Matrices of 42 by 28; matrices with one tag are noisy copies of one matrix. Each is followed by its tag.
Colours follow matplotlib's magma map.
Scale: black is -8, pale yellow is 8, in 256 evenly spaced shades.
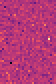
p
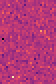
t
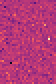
p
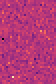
t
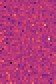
p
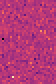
t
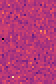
t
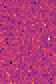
p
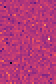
p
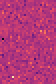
t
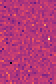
p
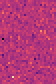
t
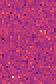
t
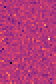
p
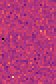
t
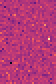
p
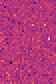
p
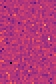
p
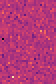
t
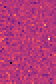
p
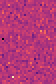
t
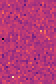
t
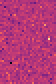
p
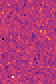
t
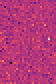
p
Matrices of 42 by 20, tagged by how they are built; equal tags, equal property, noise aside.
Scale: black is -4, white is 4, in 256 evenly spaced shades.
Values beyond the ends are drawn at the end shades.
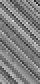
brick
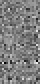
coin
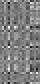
coin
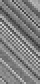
brick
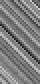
brick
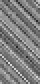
brick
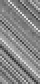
brick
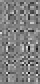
coin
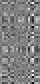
coin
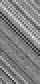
brick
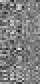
coin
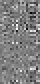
coin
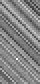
brick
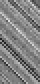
brick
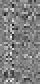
coin
